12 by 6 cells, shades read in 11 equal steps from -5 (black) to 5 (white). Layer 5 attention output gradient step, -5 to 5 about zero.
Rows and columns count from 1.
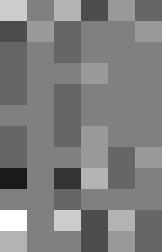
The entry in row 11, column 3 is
3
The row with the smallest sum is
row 9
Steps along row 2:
up down up same up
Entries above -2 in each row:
5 5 6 6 6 6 6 6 4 6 5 5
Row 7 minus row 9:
3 0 2 -1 1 0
